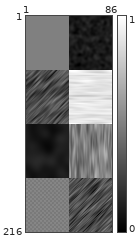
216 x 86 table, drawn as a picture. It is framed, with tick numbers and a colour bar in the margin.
The table splits into 4 rows of 2 panels. Panel 1,1: middling, flat. Panel 1,2: very low, blotchy, faint in contrast. Panel 2,1: low, slanting up to the right. Panel 2,2: very high, streaked across, faint in contrast. Panel 3,1: very low, smooth, faint in contrast. Panel 3,2: middling, streaked downward. Panel 4,1: middling, checkered, faint in contrast. Panel 4,2: low, slanting up to the right.
